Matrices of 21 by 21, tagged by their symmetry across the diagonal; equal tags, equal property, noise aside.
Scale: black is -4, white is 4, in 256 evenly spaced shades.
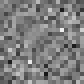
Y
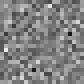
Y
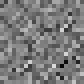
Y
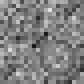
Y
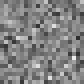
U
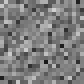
Y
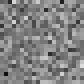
U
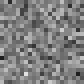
U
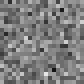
U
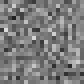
U
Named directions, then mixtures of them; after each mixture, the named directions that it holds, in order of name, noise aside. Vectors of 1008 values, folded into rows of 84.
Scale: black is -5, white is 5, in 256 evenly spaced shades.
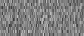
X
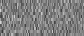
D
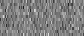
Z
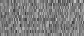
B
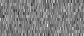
B, X, Z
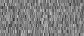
X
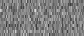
D, X, Z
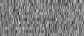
B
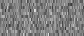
B, X, Z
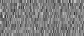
B, D, Z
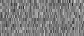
B, D, Z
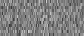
X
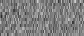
B, D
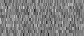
D, X, Z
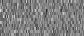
D, Z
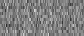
X, Z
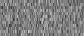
X
